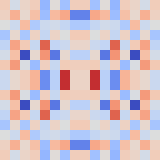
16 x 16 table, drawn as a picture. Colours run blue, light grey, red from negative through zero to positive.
No row or column stands out. There is no overall slope. It mirrors both left to right and top to bottom.
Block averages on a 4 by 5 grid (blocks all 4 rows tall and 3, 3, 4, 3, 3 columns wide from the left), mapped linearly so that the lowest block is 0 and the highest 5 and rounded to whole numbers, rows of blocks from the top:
3 1 0 1 3
3 1 5 1 3
3 1 5 1 3
3 1 0 1 3
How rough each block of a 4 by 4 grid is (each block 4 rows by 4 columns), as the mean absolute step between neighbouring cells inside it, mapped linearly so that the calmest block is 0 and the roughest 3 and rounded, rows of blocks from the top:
0110 | 3333 | 3333 | 0110
